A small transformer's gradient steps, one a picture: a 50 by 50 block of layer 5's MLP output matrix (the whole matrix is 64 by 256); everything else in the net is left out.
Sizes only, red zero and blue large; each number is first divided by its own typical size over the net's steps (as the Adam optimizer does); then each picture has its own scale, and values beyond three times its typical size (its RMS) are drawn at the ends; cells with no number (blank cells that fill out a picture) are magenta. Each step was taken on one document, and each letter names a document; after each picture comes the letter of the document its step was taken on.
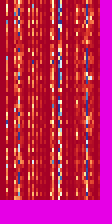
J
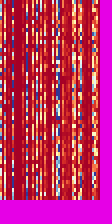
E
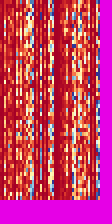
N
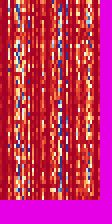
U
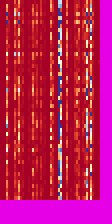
J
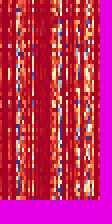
U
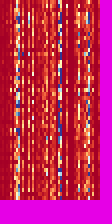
U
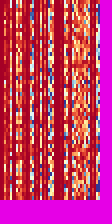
N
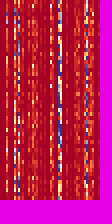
J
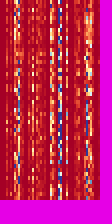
J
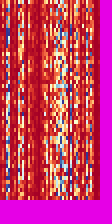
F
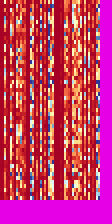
N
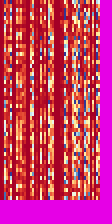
N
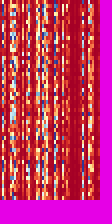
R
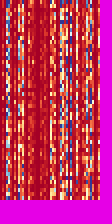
F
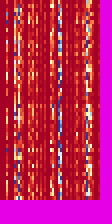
J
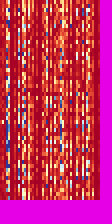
F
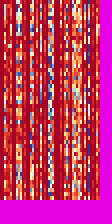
N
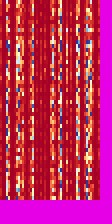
U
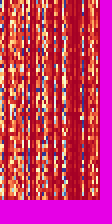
R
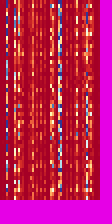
J
